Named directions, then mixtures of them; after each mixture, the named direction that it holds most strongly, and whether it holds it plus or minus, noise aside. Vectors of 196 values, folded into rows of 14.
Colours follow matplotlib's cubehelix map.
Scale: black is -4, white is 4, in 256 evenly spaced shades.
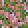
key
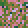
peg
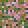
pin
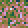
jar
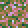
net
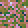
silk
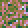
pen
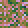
silk, minus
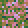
pin, plus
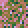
peg, minus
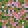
pin, plus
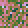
peg, minus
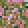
peg, plus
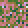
peg, minus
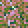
jar, minus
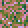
key, minus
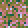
jar, plus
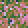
jar, plus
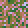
peg, minus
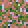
jar, minus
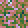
silk, plus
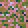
silk, plus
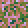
jar, minus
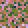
net, minus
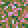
net, plus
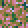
key, minus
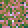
key, plus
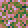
pen, minus
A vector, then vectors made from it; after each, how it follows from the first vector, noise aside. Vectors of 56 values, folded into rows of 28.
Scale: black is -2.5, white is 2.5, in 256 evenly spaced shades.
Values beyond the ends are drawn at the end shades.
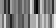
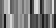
negated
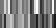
negated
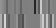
partly zeroed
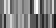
negated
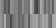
shrunk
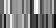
negated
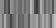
shrunk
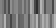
shrunk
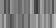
shrunk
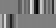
partly zeroed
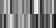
negated
